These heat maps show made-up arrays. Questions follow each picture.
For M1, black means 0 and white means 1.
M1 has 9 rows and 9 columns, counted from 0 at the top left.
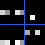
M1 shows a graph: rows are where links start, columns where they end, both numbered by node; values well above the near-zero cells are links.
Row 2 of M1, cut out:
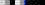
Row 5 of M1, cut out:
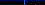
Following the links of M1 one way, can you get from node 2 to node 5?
yes
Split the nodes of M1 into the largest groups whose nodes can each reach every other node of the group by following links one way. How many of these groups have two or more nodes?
0
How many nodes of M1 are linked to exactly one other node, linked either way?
2
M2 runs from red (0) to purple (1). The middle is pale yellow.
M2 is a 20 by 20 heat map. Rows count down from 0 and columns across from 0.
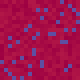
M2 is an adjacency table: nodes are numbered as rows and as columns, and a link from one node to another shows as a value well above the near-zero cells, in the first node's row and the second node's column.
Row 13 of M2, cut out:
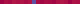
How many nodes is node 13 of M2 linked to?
1
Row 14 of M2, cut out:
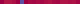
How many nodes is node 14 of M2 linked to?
1
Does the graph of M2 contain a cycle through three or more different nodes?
no
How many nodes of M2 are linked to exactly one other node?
8
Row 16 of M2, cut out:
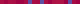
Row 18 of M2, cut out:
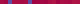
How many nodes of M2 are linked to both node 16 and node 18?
1
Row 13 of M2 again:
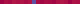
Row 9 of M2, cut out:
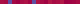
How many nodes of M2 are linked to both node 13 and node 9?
1
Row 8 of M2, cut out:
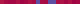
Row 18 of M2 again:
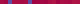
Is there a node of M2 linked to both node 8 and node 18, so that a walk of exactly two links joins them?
no
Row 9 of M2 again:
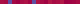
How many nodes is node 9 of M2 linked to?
2
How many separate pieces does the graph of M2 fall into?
1
